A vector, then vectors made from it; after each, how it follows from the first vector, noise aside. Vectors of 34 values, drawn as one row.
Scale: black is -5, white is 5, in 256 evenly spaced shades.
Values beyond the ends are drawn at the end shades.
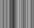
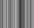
reversed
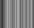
wrapped around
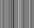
partly zeroed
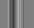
partly zeroed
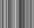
reversed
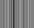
partly zeroed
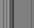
partly zeroed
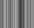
reversed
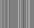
partly zeroed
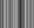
reversed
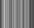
wrapped around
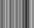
wrapped around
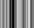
scaled up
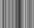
wrapped around
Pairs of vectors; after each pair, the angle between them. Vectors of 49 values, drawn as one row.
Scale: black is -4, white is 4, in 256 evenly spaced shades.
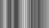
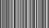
orthogonal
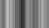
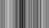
nearly parallel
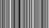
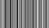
partly opposed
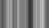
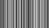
partly aligned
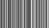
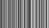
nearly parallel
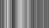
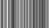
partly aligned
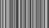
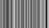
partly opposed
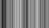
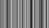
orthogonal
